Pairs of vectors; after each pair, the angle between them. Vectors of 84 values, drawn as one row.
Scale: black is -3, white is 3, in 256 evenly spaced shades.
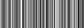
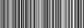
orthogonal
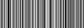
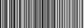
partly opposed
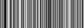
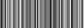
partly aligned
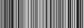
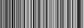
partly aligned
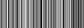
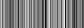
orthogonal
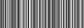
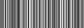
nearly parallel
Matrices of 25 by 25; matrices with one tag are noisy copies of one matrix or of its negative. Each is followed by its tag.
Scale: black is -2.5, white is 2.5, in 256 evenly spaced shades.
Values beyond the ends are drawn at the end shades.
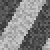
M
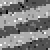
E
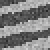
E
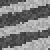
E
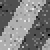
M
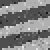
E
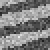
E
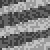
E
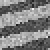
E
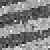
E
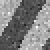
M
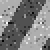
M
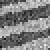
E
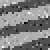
E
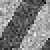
M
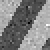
M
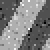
M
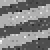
E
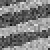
E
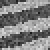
E
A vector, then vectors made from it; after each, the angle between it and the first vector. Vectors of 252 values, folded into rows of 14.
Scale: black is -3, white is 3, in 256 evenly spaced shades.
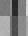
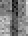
nearly parallel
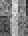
nearly opposite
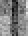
nearly parallel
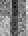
nearly parallel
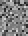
orthogonal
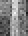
nearly opposite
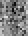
partly aligned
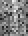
partly opposed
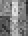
nearly opposite
